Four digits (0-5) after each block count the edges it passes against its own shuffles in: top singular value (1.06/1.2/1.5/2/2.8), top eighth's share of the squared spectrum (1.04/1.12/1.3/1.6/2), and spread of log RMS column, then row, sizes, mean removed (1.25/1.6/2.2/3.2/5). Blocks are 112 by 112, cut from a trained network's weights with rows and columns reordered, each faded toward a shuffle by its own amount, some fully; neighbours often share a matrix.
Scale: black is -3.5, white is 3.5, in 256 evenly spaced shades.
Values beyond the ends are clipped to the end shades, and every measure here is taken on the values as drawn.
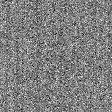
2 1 0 0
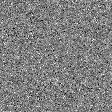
0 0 0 0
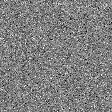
0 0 0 0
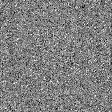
1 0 0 0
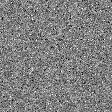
1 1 0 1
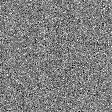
0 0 0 0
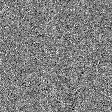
0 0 0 0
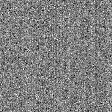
2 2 0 1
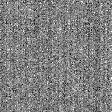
3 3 0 2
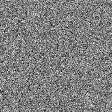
3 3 1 0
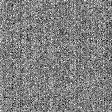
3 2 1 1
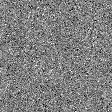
0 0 0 0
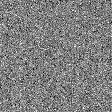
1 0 0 0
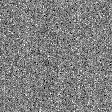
1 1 0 0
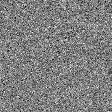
2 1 0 0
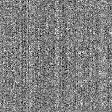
3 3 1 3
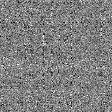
2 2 2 1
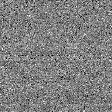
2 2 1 0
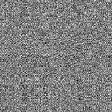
4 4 2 2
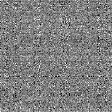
3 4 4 2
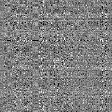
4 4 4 2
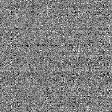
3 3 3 1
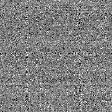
2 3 3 1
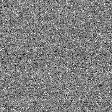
1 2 1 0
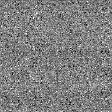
2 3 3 1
